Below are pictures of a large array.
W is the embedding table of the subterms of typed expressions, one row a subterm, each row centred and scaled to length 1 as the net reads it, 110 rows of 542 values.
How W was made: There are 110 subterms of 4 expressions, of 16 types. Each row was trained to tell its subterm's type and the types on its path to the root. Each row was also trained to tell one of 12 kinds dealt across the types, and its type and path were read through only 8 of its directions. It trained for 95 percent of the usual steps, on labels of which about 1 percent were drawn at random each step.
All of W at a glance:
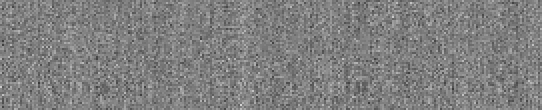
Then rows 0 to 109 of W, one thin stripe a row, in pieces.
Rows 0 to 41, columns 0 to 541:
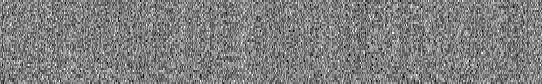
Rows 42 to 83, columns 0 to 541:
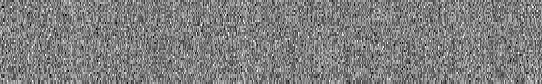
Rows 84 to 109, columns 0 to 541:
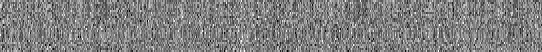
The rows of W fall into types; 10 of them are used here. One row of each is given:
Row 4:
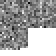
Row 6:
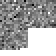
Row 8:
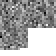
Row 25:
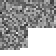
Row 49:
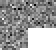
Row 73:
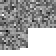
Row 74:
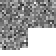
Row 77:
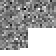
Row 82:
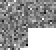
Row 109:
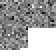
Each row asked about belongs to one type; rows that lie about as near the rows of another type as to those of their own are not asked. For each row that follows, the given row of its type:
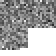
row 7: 49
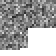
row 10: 6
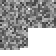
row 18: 82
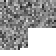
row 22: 74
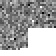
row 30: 74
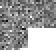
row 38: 25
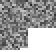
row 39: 4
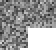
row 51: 77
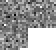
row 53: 8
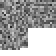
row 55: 73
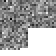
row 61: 4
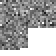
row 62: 8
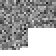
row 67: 73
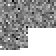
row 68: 109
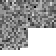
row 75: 4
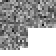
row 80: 4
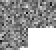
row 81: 73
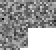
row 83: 82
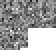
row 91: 82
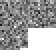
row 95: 73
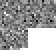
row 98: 74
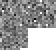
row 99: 8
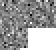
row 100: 109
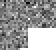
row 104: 109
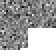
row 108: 74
